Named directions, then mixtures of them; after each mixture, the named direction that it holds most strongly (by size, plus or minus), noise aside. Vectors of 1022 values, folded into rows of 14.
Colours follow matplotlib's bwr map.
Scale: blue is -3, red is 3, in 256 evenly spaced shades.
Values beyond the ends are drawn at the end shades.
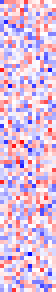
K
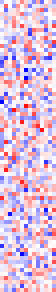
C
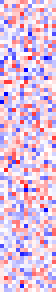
C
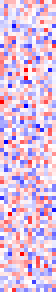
C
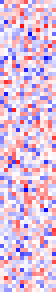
C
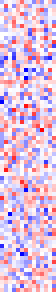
C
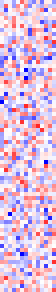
C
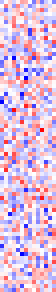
C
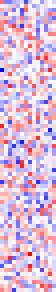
K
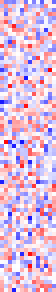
K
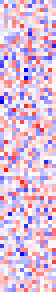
C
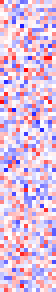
C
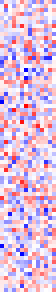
C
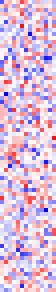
C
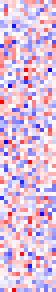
C
